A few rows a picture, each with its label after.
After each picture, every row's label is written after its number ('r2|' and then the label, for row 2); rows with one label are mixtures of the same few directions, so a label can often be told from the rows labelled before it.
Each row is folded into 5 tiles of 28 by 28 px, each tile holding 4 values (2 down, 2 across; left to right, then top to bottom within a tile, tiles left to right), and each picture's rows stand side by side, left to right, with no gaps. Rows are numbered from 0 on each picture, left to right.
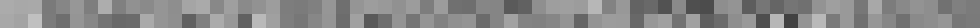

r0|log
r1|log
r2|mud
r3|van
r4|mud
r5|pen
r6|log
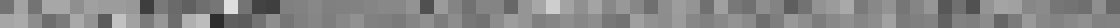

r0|log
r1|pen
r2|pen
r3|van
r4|pen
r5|van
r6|van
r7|mud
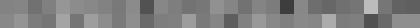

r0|mud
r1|pen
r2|pen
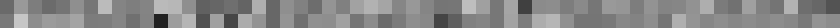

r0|log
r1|mud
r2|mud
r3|log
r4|log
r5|van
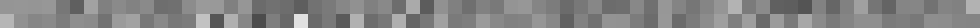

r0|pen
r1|pen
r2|mud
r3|log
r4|log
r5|mud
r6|van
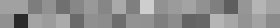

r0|mud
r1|pen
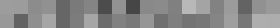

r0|van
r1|log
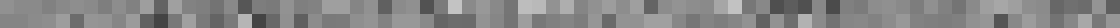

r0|mud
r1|log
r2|log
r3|van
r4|pen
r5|mud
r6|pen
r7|mud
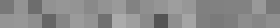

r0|log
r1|mud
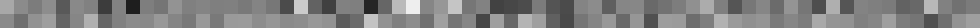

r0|van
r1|mud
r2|van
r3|mud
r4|pen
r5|van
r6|pen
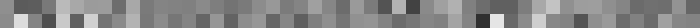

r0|mud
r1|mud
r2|van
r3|pen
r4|mud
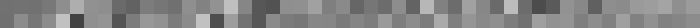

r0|pen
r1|pen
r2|mud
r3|van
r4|mud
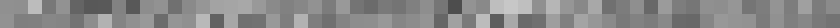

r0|mud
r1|mud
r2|mud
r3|mud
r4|log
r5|log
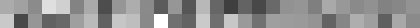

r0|log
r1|mud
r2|log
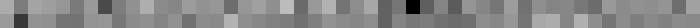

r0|log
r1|pen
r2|van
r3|log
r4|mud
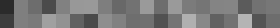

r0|pen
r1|log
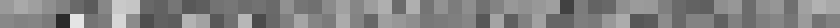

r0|pen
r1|log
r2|van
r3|mud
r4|pen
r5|van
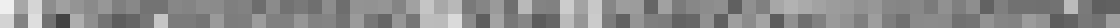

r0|log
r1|mud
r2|mud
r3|log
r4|log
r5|mud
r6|log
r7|pen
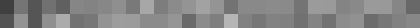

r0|log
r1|pen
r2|van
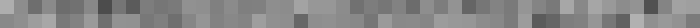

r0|van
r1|log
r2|mud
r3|log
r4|pen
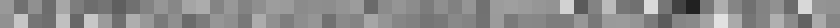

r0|mud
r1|log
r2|pen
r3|mud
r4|van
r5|log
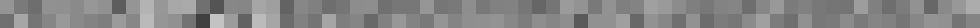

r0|van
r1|pen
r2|pen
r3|van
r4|mud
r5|pen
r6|van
